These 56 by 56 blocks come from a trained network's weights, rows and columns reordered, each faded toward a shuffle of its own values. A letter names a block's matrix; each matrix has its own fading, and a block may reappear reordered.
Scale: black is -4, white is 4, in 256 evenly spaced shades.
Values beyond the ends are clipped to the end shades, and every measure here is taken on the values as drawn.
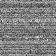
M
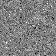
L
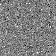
L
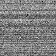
M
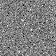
L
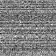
M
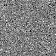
L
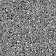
L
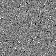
L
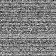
M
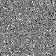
L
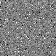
L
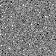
L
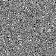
L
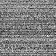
M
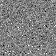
L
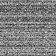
M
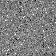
L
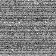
M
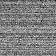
M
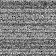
M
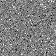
L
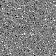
L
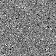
L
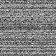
M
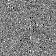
L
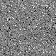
L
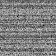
M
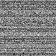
M
